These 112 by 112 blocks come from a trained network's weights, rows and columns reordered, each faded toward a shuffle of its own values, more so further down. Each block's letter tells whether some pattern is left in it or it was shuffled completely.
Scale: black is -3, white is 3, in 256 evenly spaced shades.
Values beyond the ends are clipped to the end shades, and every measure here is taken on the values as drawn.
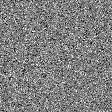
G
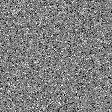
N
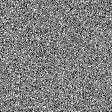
N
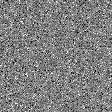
G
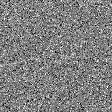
G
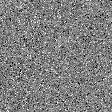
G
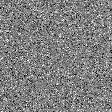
N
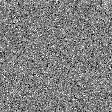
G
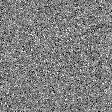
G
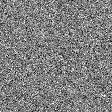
G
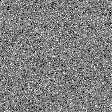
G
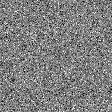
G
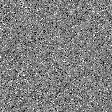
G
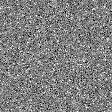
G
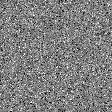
N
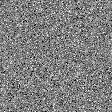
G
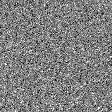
G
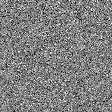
G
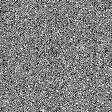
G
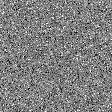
N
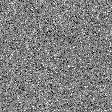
N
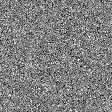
N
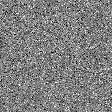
N
